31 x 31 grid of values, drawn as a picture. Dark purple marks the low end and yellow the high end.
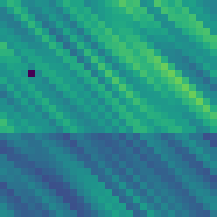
A horizontal seam about 60% of the way down splits the table, and the top part is higher. One lone cell stands out, far lower than its neighbours. Streaks slant down to the right.
